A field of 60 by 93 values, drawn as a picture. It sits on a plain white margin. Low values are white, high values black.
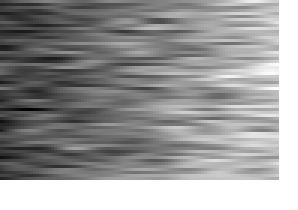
Slope: up to the left. Grain: streaks across. Average level on the scale: 50%.
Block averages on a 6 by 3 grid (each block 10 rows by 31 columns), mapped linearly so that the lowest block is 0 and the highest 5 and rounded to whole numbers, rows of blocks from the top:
531
531
530
531
430
530
